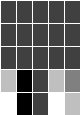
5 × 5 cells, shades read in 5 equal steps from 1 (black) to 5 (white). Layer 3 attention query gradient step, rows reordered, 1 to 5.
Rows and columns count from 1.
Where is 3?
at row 4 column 5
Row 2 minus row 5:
-3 1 0 -3 -2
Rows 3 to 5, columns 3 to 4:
2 2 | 2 4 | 2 5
